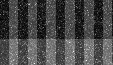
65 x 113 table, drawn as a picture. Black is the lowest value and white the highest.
Mirror symmetry: none. Average level on the scale: 30%. Seam: horizontal, 60% of the way down, the bottom part higher. Stripes: upright, repeating 6 times.
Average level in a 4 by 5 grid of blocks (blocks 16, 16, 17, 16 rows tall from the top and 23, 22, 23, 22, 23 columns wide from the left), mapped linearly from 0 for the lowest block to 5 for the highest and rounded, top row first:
0 0 1 1 1 / 0 0 1 1 1 / 2 2 3 3 3 / 4 4 5 5 5
